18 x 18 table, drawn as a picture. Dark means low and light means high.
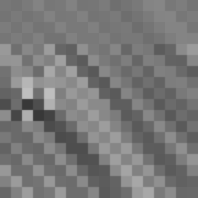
Roughest part: middle left. Mirror symmetry: none. Seam: horizontal, 20% of the way down, the top part calmer. Slope: none. Odd patch: rougher, in the middle left. Grain: diagonal, down to the right. Histogram: bell-shaped.
